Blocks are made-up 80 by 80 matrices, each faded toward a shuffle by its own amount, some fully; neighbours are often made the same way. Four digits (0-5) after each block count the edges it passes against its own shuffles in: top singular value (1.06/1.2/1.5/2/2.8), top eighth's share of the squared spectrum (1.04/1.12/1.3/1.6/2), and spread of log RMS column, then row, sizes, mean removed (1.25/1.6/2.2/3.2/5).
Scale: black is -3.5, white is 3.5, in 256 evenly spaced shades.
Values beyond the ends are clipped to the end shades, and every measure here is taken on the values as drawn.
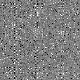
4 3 2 1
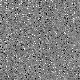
3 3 2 0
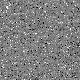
2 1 0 0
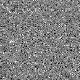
3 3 1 1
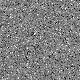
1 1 0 0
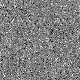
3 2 0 0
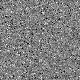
0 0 0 0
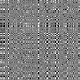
5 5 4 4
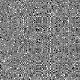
4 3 2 2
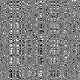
5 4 3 2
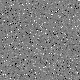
0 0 0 0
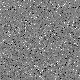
0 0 0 0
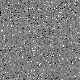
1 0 0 1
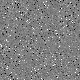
0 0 0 0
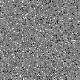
3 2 1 0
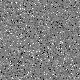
2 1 0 0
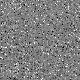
3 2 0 0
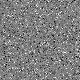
2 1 0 0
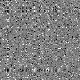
4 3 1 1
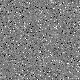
0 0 0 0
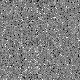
3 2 1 0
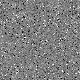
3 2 0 0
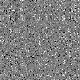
4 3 2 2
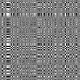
5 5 4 4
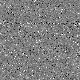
1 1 0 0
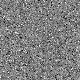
2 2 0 0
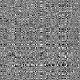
5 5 3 3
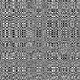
5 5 4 4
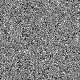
2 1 0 0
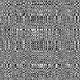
5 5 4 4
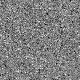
2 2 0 0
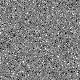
0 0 0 0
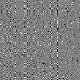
5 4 3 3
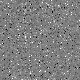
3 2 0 0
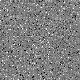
3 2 0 0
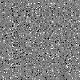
4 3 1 1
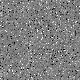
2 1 0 0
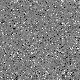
3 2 0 0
